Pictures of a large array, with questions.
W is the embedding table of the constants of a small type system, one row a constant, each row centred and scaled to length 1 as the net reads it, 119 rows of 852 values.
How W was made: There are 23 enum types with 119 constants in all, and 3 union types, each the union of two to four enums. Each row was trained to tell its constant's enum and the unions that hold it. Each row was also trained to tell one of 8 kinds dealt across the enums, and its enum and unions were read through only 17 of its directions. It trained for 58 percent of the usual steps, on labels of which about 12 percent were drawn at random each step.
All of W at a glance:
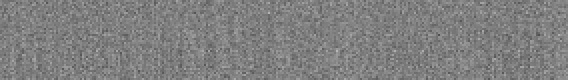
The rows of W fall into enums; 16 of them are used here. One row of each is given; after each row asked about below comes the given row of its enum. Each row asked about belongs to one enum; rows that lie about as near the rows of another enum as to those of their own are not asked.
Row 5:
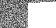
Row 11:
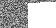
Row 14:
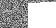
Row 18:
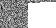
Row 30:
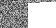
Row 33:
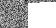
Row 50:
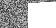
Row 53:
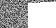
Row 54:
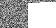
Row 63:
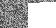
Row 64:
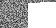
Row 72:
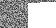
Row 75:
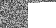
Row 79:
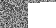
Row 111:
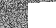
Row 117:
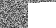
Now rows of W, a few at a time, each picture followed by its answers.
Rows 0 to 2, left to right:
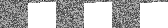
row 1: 50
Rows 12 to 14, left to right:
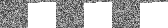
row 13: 30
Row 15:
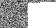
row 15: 11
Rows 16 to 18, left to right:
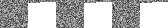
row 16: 14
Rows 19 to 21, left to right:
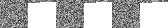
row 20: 11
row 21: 111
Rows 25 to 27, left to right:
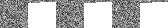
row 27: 18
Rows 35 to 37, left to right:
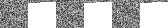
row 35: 53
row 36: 50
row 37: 11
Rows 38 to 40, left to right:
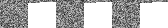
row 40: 11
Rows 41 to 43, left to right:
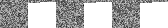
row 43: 33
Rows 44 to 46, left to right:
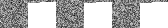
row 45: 117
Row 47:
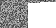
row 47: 64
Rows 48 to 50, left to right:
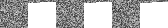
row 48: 64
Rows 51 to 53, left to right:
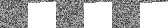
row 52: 63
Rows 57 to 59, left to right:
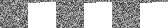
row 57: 117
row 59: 18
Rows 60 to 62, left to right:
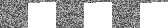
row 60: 75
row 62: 111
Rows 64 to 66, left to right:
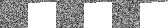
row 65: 14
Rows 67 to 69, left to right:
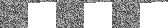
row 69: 63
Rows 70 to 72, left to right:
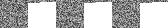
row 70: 30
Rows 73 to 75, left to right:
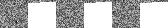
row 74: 111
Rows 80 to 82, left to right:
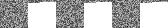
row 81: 75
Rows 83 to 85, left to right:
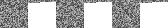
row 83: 30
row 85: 117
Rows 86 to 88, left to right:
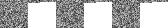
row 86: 63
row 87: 111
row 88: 75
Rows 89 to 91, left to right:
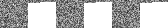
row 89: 14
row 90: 33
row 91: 75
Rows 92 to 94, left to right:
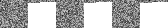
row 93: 63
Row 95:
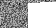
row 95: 30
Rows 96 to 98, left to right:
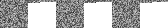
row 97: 63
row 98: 111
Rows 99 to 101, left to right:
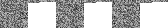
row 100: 30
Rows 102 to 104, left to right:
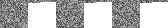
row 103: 117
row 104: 72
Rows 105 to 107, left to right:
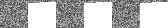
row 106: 33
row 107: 11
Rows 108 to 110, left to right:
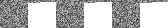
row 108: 117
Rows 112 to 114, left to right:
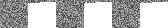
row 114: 5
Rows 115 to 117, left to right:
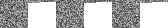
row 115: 50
